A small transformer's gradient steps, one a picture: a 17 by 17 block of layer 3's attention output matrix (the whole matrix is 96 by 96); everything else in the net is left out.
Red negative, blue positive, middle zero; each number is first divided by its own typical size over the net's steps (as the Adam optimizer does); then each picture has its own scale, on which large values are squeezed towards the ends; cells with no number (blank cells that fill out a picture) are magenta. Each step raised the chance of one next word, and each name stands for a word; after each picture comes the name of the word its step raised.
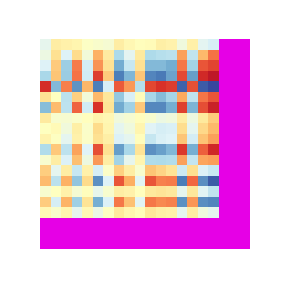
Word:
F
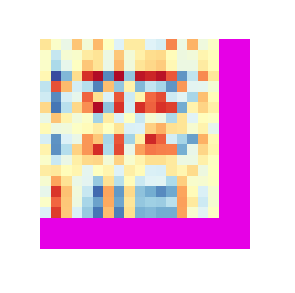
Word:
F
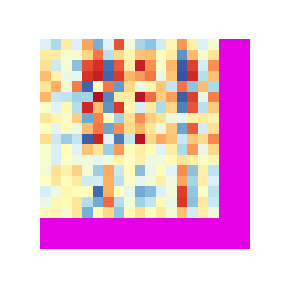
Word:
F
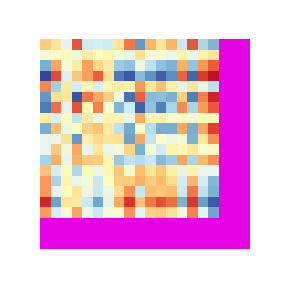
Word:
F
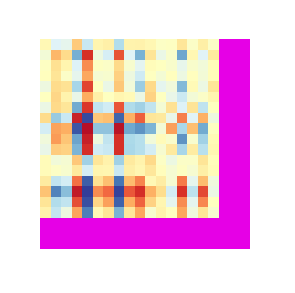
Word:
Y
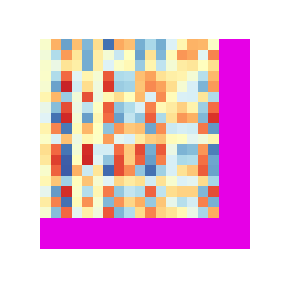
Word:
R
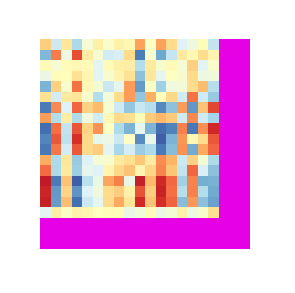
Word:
Y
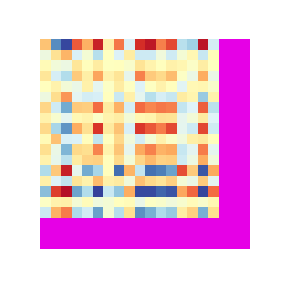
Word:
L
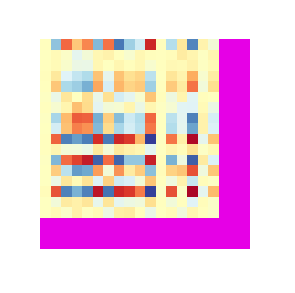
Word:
L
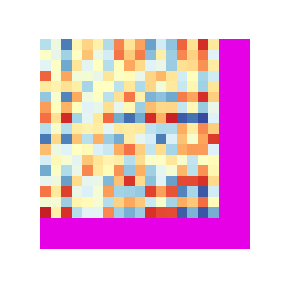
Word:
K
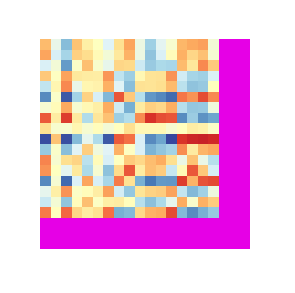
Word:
K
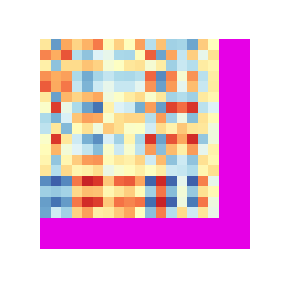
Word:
Y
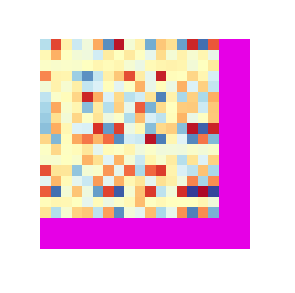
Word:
L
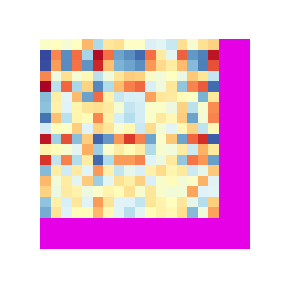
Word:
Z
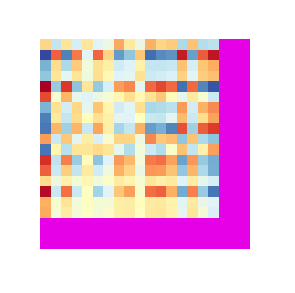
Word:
Z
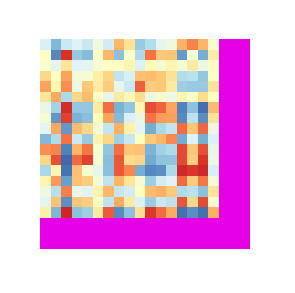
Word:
R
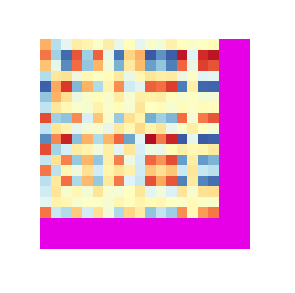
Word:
Z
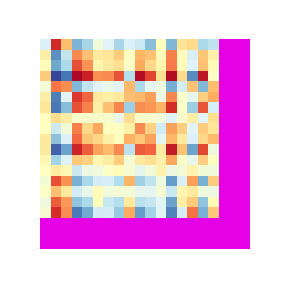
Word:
F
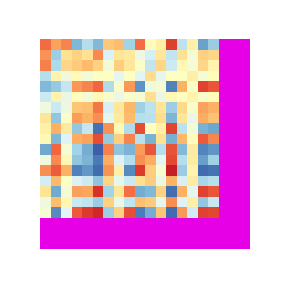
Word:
R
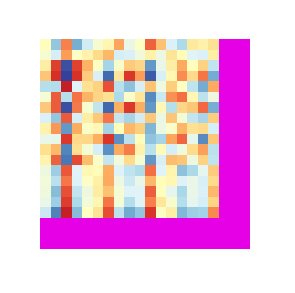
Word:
F
